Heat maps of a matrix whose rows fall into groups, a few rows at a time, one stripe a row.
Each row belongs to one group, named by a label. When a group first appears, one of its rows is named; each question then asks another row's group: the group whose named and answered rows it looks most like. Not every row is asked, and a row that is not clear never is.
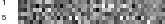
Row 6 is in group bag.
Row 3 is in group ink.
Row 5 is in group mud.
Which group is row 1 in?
ink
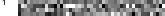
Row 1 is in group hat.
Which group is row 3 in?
ink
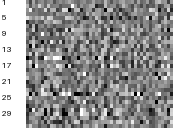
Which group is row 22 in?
ink
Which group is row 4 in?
bag
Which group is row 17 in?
hat
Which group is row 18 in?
ink
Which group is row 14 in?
hat
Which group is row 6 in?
ink
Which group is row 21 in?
ink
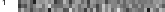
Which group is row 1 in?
ink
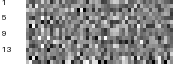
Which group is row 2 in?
hat
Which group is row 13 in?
bag
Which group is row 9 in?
ink
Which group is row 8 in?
ink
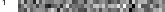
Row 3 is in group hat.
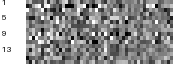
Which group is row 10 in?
hat
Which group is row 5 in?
ink
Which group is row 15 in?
ink
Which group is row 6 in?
bag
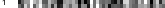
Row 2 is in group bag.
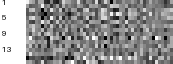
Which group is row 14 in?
hat
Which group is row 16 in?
bag
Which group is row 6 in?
ink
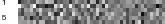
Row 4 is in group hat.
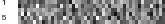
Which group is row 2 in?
mud
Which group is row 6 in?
ink
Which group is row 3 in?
hat
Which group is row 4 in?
hat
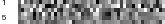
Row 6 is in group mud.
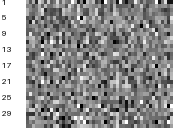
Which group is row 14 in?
ink
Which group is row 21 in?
ink
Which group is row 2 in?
mud
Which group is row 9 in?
bag
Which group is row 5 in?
mud
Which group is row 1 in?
bag
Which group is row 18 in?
mud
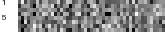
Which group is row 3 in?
hat
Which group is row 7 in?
ink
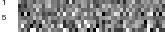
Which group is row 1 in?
mud
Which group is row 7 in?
bag
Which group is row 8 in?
bag
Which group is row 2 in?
ink
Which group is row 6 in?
bag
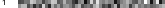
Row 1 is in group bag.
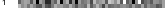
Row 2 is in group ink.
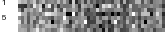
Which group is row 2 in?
ink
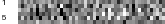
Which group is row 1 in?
bag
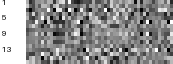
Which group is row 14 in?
ink
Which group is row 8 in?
mud
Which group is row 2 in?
ink
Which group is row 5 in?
ink
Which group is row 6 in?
mud
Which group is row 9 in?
mud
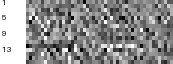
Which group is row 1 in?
bag
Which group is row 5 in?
hat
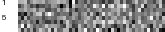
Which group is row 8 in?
bag
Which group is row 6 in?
mud
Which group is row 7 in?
hat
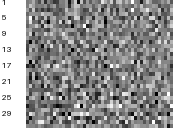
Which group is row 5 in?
hat
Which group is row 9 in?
hat
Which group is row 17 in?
ink
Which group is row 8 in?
bag
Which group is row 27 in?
mud
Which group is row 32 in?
bag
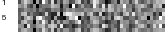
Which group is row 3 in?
mud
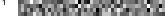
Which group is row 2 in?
bag
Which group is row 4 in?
ink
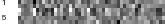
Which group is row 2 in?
mud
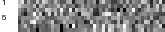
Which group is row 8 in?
mud
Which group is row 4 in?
ink
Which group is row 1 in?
hat
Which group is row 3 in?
mud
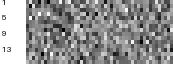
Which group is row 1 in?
bag
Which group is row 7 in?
mud
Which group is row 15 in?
hat
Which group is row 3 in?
mud
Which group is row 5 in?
hat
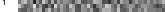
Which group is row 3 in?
ink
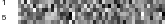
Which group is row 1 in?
hat
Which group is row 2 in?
bag
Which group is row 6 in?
mud
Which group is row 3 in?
ink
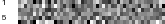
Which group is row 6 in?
ink
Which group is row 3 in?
mud
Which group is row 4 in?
ink
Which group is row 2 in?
hat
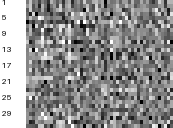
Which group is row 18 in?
hat
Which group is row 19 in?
mud
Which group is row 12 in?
ink
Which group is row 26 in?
mud
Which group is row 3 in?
bag
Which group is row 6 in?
mud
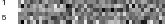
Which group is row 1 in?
hat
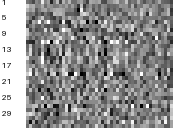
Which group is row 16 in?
ink
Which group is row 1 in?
ink
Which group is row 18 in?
hat
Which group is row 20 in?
bag
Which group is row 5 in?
ink
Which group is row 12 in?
bag
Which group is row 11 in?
ink
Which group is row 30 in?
mud
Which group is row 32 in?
bag
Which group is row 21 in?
ink
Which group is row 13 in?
bag
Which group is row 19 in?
hat
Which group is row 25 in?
ink
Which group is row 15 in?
ink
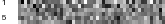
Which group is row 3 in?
mud
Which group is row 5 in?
bag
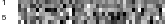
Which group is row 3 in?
mud
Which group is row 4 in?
mud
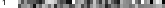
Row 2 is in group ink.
